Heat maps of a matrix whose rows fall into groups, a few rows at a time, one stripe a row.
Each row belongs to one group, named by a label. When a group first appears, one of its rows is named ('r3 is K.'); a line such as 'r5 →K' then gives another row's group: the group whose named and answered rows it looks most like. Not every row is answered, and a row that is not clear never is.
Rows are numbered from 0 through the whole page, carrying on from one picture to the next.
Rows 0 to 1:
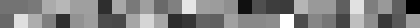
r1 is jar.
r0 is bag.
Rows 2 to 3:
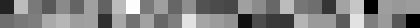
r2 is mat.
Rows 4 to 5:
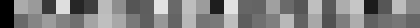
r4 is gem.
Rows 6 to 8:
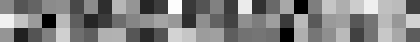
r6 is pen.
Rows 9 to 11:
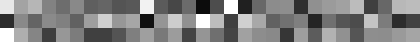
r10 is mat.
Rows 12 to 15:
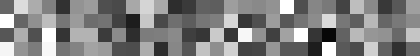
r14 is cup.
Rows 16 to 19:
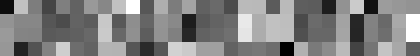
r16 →mat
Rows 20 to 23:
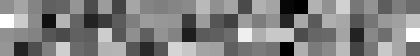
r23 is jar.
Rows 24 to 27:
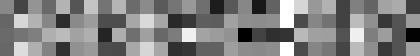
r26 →bag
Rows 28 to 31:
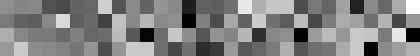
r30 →pen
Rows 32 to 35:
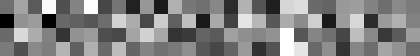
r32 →cup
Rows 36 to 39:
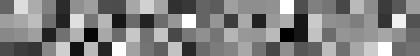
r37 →pen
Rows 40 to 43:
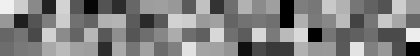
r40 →gem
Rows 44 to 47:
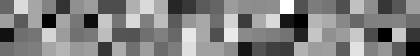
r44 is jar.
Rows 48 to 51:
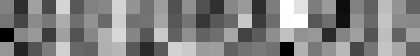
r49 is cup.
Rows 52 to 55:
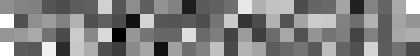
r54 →pen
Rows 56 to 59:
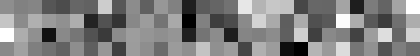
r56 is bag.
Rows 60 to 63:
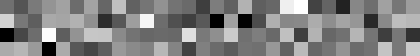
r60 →cup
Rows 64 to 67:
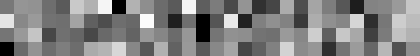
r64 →pen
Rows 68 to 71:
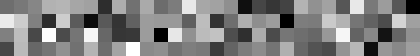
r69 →gem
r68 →bag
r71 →mat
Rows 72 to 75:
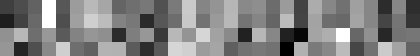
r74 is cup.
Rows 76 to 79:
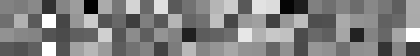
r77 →cup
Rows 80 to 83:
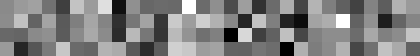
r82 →pen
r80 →pen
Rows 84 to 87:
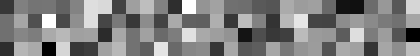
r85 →cup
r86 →bag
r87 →gem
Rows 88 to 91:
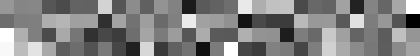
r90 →gem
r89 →bag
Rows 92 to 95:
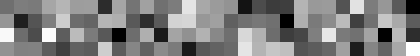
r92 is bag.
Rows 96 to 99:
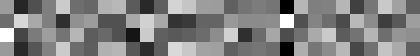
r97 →jar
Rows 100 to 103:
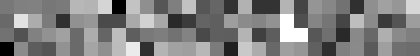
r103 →mat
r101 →jar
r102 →cup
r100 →pen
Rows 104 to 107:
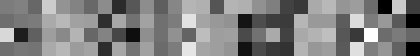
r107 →bag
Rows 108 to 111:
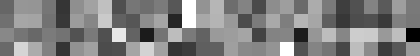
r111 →jar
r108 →pen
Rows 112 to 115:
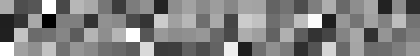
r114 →mat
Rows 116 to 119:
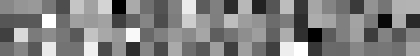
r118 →mat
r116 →pen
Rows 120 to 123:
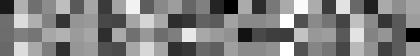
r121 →jar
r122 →bag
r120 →mat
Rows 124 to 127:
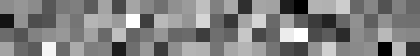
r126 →cup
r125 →mat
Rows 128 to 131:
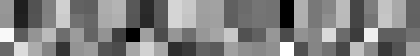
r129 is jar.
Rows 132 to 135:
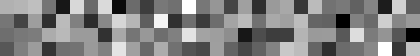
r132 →pen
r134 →bag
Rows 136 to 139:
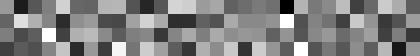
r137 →jar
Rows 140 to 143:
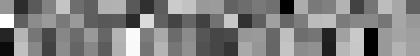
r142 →mat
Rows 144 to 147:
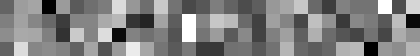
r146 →pen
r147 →mat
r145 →pen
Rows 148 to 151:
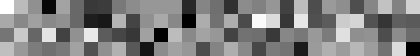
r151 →pen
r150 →cup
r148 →gem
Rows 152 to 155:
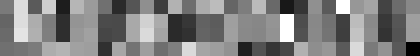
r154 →jar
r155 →bag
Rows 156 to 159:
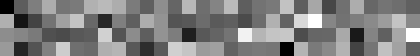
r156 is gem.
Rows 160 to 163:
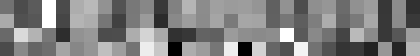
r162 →jar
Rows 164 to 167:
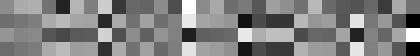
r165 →bag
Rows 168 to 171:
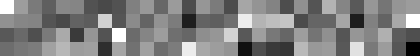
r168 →gem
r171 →bag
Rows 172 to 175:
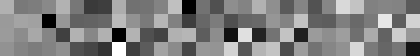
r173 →gem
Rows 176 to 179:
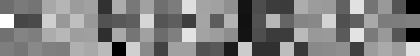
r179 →pen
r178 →bag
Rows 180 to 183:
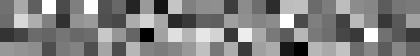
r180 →cup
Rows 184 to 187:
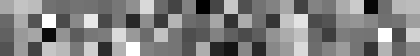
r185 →cup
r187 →mat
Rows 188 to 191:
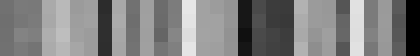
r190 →bag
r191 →bag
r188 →bag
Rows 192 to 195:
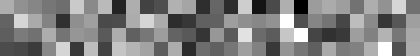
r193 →jar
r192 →pen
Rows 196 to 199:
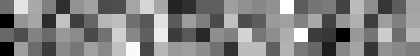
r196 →jar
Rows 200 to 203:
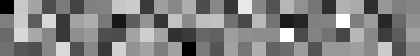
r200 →mat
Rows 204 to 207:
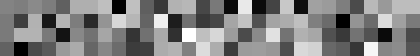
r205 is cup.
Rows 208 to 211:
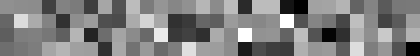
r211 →bag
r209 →jar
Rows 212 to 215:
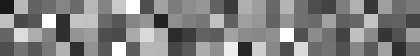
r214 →jar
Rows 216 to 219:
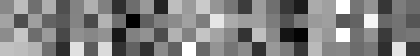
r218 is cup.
